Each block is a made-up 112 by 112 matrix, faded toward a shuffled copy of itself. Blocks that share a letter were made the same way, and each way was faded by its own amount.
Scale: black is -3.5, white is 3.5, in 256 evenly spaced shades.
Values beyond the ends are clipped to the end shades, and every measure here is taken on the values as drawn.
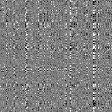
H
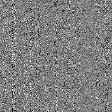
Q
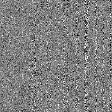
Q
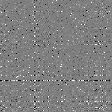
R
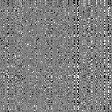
H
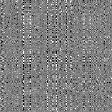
H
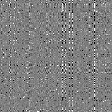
H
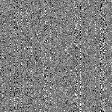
Q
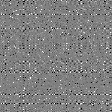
R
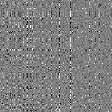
H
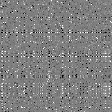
R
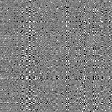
H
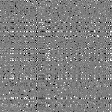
R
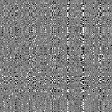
H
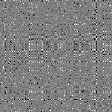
R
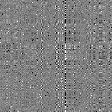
H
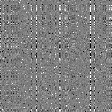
H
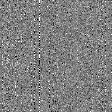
Q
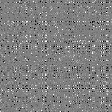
R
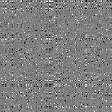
R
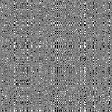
H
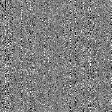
Q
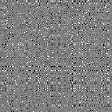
R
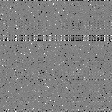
R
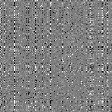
H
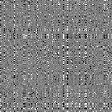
H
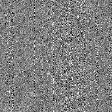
Q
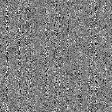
Q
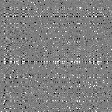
R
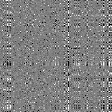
H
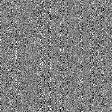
Q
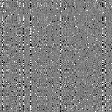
H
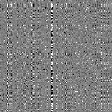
H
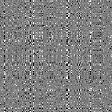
H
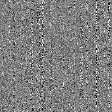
Q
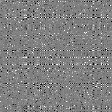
R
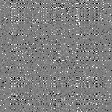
R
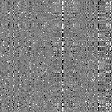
H
